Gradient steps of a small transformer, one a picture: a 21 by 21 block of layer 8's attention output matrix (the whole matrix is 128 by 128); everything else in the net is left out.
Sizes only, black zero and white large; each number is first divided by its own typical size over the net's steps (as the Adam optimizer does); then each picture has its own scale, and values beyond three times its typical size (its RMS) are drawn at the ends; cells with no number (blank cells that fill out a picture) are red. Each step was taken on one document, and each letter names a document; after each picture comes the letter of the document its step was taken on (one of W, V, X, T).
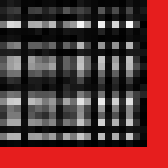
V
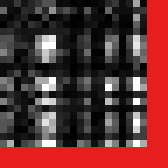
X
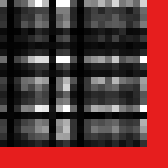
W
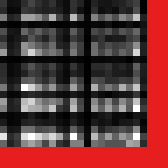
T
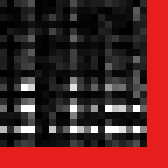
T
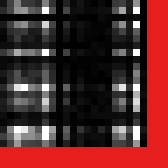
T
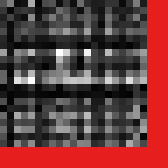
X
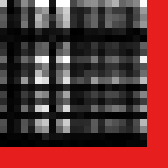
W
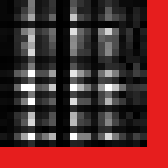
T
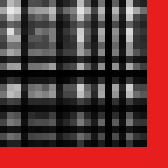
V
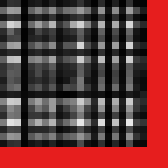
V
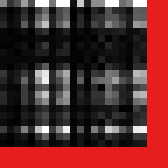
W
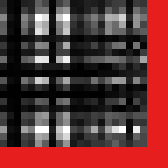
W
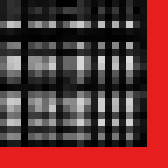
V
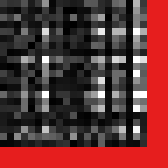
T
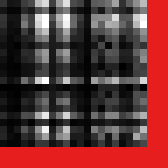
W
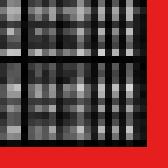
V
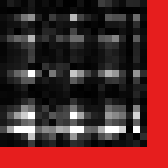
T
